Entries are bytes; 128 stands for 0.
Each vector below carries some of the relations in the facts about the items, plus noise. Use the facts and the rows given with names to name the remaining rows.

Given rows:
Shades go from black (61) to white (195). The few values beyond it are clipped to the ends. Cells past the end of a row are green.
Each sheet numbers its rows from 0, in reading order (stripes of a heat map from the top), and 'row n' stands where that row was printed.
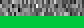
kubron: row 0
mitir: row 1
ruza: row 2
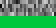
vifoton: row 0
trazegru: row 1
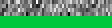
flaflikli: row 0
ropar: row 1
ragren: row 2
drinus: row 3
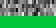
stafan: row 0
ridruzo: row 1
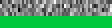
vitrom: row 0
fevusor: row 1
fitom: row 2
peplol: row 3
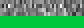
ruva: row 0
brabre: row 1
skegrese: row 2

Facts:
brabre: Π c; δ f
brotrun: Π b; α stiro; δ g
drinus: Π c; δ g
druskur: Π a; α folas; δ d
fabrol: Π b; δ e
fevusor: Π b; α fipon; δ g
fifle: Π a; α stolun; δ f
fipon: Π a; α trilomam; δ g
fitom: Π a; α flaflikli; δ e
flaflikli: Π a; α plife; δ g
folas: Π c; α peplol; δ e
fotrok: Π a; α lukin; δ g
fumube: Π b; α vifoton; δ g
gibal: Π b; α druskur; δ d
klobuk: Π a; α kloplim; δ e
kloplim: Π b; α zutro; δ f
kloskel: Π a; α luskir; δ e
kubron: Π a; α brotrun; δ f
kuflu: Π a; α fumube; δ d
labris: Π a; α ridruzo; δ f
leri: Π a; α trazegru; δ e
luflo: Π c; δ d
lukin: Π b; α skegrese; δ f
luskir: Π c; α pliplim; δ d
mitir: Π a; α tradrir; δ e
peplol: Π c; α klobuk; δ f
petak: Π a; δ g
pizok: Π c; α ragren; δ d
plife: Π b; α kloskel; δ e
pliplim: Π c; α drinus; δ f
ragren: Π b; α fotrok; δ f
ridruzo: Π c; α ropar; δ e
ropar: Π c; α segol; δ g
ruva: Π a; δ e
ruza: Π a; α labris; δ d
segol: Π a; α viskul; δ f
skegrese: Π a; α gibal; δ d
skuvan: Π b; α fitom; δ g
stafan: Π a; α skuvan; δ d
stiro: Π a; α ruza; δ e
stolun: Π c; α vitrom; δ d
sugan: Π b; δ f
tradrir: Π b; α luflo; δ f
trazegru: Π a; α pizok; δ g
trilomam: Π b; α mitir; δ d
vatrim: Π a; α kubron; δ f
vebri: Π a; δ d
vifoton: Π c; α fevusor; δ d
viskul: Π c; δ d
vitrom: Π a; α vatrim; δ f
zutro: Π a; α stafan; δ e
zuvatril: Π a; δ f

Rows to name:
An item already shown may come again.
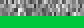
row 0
skuvan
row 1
petak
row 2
kloplim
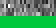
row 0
zutro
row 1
ruza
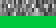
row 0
mitir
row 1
druskur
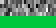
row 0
ridruzo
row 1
luskir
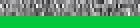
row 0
sugan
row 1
mitir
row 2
tradrir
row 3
trilomam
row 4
pliplim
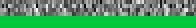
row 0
stiro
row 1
gibal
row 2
druskur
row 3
pizok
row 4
trilomam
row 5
folas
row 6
kloskel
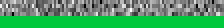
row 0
lukin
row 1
skegrese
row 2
fipon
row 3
stolun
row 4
plife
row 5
sugan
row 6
fabrol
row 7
pizok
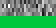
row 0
klobuk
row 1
brotrun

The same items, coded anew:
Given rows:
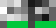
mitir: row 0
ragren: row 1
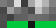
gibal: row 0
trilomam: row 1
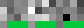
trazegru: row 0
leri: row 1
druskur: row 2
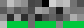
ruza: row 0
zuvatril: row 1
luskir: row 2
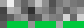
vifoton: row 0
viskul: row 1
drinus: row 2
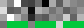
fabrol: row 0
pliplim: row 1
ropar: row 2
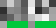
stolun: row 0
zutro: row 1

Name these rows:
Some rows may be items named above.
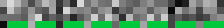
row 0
trilomam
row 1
brotrun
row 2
tradrir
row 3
drinus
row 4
stafan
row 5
drinus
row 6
kloplim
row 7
pizok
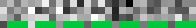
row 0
fipon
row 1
stiro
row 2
klobuk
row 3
plife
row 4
brabre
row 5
flaflikli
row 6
skuvan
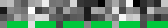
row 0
luskir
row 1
stiro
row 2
gibal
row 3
peplol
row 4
folas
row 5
sugan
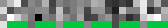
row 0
ridruzo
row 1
skegrese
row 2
petak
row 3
pizok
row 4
sugan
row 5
fitom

